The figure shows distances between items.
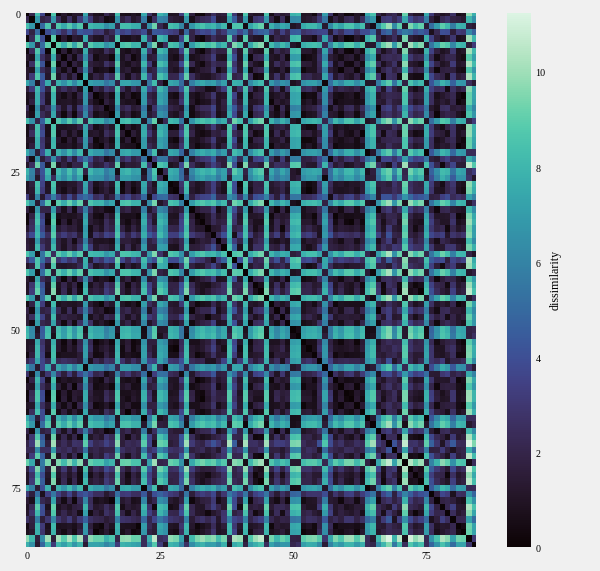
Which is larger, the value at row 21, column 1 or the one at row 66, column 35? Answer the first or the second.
the second
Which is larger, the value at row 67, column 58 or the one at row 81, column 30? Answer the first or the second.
the second
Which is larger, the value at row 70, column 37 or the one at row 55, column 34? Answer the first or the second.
the first
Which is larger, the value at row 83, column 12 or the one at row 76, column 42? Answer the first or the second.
the first
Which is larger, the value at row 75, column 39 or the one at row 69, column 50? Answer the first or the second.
the first
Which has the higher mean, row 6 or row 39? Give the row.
39
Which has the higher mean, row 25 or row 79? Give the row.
25
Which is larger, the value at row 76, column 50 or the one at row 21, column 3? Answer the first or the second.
the first
